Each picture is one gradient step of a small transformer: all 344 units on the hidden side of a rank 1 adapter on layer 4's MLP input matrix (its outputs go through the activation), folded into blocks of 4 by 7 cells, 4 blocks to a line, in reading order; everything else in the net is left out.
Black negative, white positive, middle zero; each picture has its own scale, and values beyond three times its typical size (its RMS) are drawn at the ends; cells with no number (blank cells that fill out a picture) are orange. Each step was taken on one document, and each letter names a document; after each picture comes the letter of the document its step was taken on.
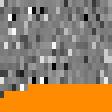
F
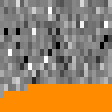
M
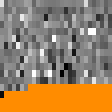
F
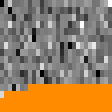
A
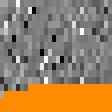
M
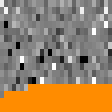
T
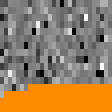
A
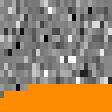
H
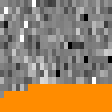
T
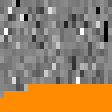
H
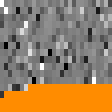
T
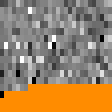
F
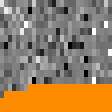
T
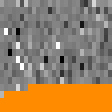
M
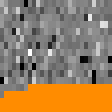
T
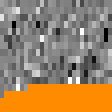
H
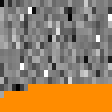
F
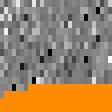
T
